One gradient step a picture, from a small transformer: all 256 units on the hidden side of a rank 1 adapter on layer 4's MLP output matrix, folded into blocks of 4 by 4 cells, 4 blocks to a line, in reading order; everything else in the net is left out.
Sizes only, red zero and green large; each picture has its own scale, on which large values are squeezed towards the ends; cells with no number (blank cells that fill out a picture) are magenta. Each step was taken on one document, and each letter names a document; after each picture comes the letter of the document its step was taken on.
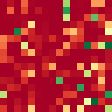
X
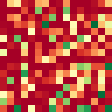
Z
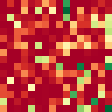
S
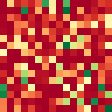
S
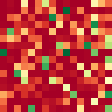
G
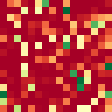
Z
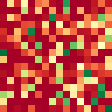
S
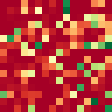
X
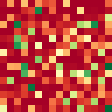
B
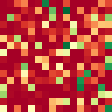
S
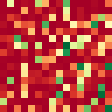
Z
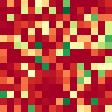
S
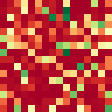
G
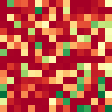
Z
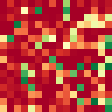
X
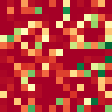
X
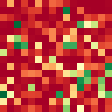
B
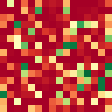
B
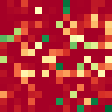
X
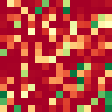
Z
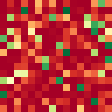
G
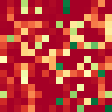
X
